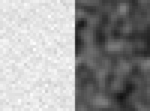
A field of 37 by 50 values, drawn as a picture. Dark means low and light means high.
It is made of 1 by 2 panels. Panel 1,1: very high, fine-grained, faint in contrast. Panel 1,2: low, blotchy.
